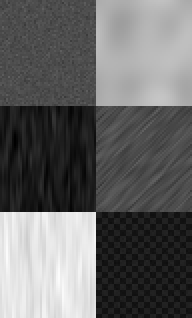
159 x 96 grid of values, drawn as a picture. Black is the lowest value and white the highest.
The table splits into 3 rows of 2 panels. Panel 1,1: low, fine-grained, faint in contrast. Panel 1,2: high, smooth, faint in contrast. Panel 2,1: very low, streaked downward, faint in contrast. Panel 2,2: low, slanting up to the right, faint in contrast. Panel 3,1: very high, streaked downward, faint in contrast. Panel 3,2: very low, checkered, faint in contrast.
